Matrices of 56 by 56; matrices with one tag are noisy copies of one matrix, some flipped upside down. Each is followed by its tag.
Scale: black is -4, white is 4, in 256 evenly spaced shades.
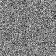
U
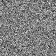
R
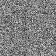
U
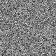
R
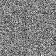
U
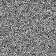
R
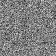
U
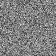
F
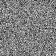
F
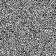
F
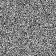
F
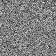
R
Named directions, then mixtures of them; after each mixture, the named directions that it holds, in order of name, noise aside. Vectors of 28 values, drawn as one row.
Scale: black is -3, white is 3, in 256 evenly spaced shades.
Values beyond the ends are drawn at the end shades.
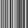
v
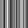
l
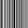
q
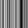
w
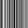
q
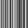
v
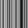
w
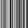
l, v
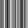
l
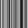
v, w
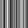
l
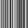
v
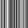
l, q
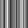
l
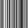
q, w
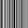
q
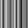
l, w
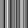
l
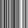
v, w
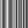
l, w
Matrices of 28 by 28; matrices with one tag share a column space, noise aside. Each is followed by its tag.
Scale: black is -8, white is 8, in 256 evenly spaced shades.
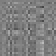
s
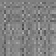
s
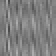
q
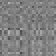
s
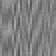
q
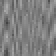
q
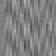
q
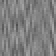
q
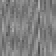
q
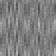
q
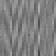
q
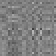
s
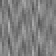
q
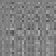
s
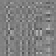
s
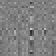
s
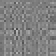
s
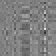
s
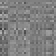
s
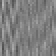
q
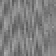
q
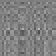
s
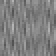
q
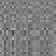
s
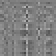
s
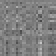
s
